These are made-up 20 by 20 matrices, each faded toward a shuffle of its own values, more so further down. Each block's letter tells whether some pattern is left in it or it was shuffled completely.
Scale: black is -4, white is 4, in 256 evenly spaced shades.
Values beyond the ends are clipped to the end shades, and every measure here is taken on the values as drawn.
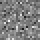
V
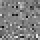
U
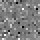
V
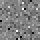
V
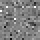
U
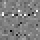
U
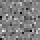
U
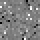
V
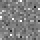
V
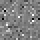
V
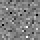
V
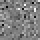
U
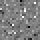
V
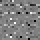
U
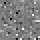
V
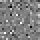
U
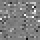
U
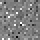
V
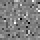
V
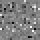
U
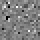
U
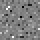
V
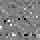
U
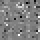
U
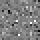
U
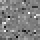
U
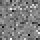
V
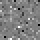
V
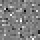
V
